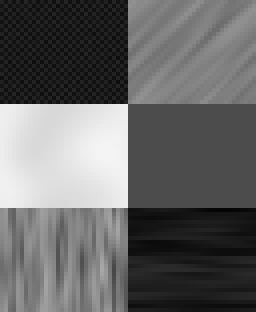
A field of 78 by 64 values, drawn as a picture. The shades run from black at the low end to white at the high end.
The table splits into 3 rows of 2 panels. Panel 1,1: very low, checkered, faint in contrast. Panel 1,2: middling, slanting up to the right, faint in contrast. Panel 2,1: very high, smooth, faint in contrast. Panel 2,2: low, flat. Panel 3,1: middling, streaked downward. Panel 3,2: very low, streaked across, faint in contrast.
